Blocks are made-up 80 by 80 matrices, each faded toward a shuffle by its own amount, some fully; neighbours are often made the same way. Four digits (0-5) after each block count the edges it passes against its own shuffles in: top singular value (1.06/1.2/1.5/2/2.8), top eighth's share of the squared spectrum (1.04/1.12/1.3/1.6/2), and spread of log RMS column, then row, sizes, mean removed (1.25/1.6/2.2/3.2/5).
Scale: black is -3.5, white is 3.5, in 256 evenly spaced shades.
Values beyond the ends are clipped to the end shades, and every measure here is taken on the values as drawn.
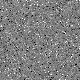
0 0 0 0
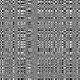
5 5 4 4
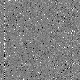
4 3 1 0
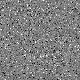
3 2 0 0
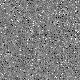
2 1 0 0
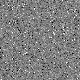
2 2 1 0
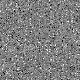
3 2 1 0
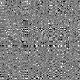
4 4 2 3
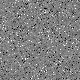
1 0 0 0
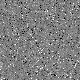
1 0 0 0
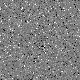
1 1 0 0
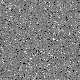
0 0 0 0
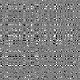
5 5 3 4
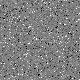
0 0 0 0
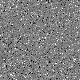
0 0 0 0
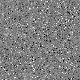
3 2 0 1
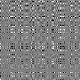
5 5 4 4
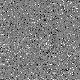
3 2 0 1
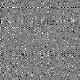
4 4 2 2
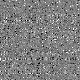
4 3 1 2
